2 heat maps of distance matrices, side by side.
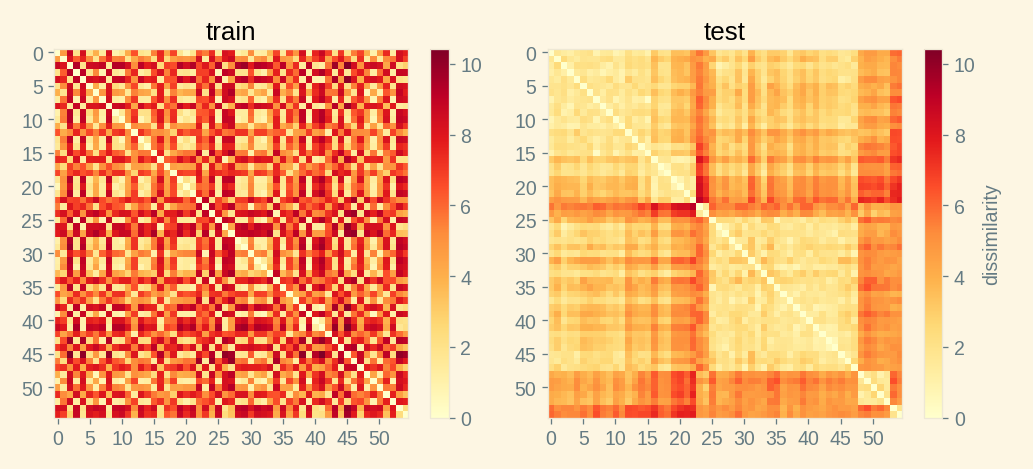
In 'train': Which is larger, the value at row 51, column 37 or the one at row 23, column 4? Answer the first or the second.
the second
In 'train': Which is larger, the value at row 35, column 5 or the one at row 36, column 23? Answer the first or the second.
the second
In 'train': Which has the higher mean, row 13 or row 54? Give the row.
54
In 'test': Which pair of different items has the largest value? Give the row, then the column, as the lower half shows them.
23, 22
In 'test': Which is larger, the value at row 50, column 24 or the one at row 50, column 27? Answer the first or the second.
the second
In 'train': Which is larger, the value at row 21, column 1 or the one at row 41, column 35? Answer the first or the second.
the second
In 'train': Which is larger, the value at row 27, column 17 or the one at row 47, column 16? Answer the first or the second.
the first
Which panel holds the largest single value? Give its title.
train
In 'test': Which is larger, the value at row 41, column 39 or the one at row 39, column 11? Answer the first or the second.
the second
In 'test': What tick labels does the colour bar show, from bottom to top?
0, 2, 4, 6, 8, 10
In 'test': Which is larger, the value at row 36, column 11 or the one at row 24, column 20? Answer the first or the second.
the second
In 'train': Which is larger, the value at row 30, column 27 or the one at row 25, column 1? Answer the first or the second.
the first
